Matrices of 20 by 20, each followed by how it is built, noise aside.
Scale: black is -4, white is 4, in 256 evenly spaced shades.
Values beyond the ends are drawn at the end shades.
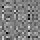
low rank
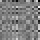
low rank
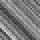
Toeplitz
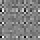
low rank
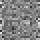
low rank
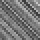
Toeplitz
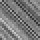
Toeplitz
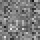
low rank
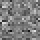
low rank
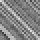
Toeplitz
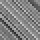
Toeplitz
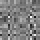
low rank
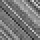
Toeplitz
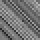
Toeplitz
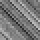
Toeplitz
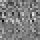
low rank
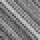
Toeplitz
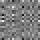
low rank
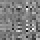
low rank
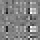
low rank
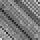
Toeplitz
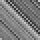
Toeplitz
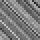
Toeplitz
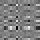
low rank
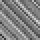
Toeplitz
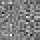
low rank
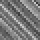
Toeplitz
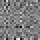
low rank
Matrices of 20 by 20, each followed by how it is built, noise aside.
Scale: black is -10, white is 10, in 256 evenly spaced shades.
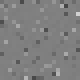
sparse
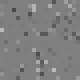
sparse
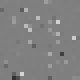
sparse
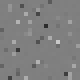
sparse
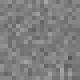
noise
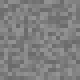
noise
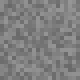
noise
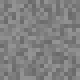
noise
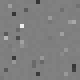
sparse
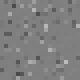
sparse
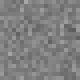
noise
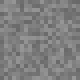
noise
